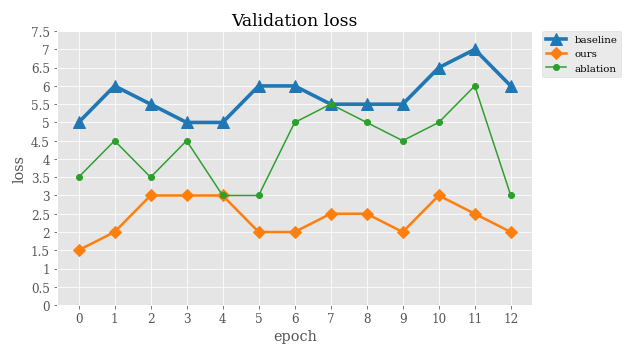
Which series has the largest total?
baseline
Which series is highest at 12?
baseline
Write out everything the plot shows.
Title: Validation loss
x-axis: epoch, ticks 0 1 2 3 4 5 6 7 8 9 10 11 12
y-axis: loss, ticks 0 0.5 1 1.5 2 2.5 3 3.5 4 4.5 5 5.5 6 6.5 7 7.5
Legend: baseline, ours, ablation
Values:
baseline: 5 6 5.5 5 5 6 6 5.5 5.5 5.5 6.5 7 6
ours: 1.5 2 3 3 3 2 2 2.5 2.5 2 3 2.5 2
ablation: 3.5 4.5 3.5 4.5 3 3 5 5.5 5 4.5 5 6 3
